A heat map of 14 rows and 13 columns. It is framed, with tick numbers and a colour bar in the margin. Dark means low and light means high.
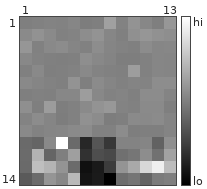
Calmest part: middle right. Ninth with the lowest average: bottom middle. Seam: horizontal, 70% of the way down, the top part calmer. Odd patch: lower, in the bottom middle.
